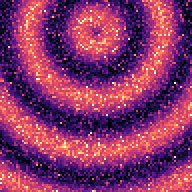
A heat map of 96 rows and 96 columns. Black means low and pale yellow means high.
Odd rows or columns: none. Seam: none. Slope: none. Rings: centred on the top middle.
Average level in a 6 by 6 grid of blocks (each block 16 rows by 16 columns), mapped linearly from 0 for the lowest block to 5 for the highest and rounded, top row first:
2 2 3 3 2 2
2 2 3 3 2 2
0 5 2 2 5 0
4 0 2 2 0 4
1 5 4 4 5 1
4 1 0 0 1 4
